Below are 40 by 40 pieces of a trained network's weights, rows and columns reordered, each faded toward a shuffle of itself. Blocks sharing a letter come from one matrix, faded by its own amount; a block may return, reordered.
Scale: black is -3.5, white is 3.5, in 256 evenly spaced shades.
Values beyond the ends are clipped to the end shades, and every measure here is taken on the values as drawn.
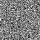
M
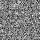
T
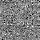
T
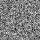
M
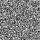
M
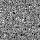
T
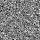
M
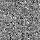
T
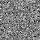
T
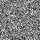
M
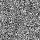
M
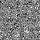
T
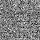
T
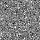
T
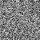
M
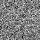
T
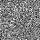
T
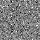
T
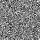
M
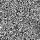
M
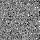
T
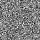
M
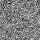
M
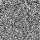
M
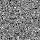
T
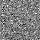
T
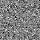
T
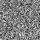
M
